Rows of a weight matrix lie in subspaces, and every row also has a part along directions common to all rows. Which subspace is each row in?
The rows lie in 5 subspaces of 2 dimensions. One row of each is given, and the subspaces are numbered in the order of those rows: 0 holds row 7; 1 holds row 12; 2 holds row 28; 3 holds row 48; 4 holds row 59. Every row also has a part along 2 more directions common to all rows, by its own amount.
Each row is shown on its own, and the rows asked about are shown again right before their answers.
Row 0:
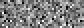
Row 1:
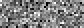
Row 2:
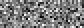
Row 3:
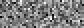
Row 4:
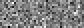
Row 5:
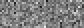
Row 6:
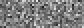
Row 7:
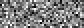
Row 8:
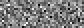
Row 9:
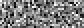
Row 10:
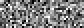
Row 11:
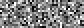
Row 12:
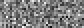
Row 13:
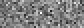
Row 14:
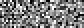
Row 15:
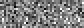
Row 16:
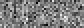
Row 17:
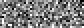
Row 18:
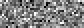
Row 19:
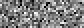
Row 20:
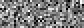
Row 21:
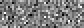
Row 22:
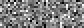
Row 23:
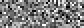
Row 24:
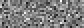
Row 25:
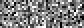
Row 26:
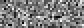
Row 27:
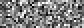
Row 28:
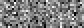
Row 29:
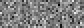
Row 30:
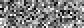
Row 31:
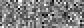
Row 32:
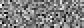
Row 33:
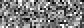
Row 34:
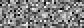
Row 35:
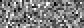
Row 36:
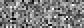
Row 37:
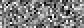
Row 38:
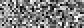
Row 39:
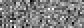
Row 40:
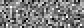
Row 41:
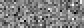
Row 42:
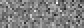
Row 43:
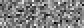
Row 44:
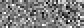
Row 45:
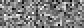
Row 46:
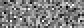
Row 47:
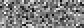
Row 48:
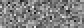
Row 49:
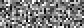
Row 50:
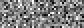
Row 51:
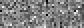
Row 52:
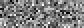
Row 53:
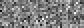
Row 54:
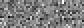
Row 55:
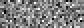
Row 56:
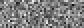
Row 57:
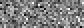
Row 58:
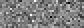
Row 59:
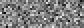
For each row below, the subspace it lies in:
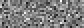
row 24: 0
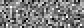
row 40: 1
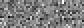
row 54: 3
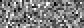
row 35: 0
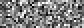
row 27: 3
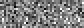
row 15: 4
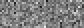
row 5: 2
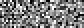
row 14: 1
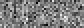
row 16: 4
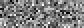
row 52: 3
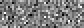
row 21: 4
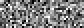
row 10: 1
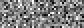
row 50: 0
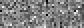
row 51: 2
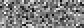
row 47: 1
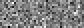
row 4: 2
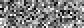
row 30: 3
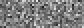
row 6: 3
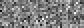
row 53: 2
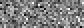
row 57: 4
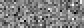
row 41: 2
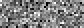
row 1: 0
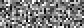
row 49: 1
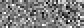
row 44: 4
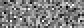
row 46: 1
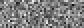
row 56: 1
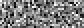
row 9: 0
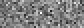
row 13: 3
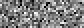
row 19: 0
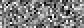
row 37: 3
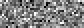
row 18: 0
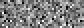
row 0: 1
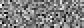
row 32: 0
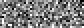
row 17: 4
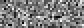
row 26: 4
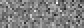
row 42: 4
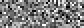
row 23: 4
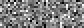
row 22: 2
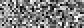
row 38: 1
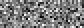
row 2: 4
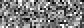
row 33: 0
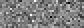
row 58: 4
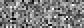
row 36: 1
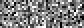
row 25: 2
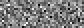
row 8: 4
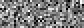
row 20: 2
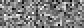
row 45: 3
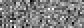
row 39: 1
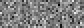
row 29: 2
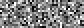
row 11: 2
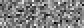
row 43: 3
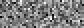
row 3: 3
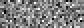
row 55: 1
